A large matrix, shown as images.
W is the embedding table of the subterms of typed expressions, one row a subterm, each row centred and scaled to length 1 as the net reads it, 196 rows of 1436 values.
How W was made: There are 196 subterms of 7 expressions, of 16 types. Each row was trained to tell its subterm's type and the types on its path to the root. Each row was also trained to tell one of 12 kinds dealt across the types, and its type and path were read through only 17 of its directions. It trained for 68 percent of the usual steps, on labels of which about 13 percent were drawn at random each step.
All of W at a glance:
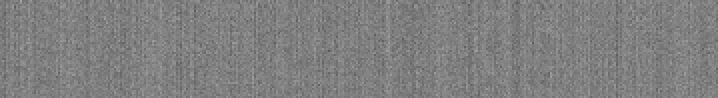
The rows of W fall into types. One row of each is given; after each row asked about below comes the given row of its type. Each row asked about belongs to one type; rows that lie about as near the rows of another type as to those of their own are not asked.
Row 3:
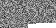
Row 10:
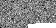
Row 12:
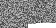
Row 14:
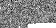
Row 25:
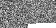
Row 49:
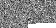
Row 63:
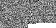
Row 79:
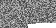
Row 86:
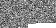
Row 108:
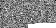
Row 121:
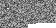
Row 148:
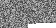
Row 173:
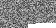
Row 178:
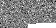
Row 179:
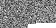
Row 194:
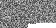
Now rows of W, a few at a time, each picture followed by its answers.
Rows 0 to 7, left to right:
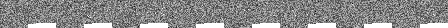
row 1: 148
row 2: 179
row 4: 3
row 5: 194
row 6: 121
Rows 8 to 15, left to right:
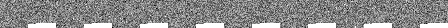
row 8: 79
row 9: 108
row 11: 173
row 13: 86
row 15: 49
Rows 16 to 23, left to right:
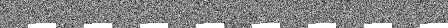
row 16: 14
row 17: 194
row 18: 86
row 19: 49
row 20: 3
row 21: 178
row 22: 194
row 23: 10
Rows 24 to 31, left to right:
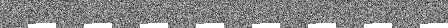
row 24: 148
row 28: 63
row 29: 79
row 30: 86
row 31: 10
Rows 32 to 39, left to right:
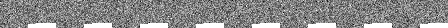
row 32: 14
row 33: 148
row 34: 12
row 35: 194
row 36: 108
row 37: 178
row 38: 179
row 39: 121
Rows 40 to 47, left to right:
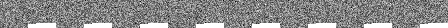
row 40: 108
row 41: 148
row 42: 3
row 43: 148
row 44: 49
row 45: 63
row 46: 79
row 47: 3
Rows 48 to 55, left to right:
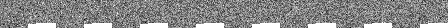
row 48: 179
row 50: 148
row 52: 121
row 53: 108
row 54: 3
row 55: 12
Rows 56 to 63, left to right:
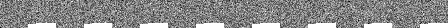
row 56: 3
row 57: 49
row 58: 79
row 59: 25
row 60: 3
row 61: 194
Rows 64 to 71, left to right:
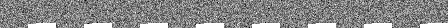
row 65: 49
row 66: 86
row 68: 86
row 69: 10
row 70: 14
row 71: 25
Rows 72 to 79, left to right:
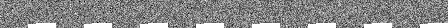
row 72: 148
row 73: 14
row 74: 3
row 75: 86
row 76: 86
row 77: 179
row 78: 178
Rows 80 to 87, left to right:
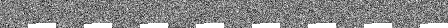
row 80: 10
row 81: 173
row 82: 148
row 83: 121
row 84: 3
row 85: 86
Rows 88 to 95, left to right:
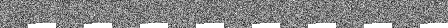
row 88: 79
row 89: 12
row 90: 25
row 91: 12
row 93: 121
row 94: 194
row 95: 12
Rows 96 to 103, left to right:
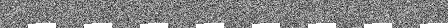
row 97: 173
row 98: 108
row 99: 79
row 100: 148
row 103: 63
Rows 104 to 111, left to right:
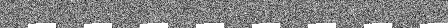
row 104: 86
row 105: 49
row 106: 14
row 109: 79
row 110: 148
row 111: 79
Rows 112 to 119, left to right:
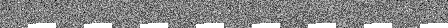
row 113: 194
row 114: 121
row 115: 3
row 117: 79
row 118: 173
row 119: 179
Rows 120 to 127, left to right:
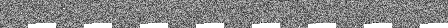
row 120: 173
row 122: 3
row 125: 25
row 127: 121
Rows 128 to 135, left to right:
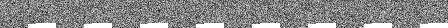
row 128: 79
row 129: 14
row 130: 173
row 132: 12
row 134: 179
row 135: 10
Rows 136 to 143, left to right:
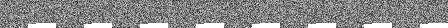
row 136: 86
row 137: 108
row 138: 121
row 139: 179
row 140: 108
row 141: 12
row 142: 121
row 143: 12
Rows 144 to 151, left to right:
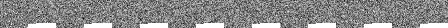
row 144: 25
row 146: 108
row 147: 108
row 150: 3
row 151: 25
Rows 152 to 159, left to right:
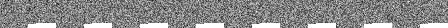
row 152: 49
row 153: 194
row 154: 25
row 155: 194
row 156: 108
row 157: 148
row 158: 178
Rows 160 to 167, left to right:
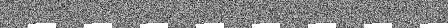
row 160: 173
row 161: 108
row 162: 86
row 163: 121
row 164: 173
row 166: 121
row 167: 10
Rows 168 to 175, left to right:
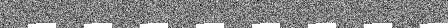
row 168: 25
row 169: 63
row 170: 148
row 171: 194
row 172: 12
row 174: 194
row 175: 79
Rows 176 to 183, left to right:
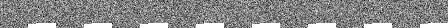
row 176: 25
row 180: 178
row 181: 3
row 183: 25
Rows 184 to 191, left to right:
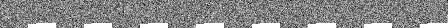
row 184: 121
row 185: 86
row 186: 12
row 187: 179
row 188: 49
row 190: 86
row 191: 108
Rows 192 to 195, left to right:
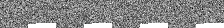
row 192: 25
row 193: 148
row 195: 14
